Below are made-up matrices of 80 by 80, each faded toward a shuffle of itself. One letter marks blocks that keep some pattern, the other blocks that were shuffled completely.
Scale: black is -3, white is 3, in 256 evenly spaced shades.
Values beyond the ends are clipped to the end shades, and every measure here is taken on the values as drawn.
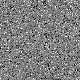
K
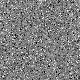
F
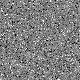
F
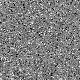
K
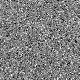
K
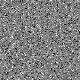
K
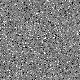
K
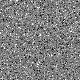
F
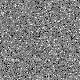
K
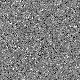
F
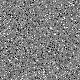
F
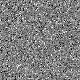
K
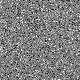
F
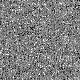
K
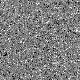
K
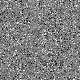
K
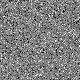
F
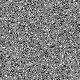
F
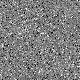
F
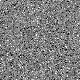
K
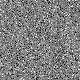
F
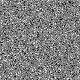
K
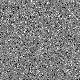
K
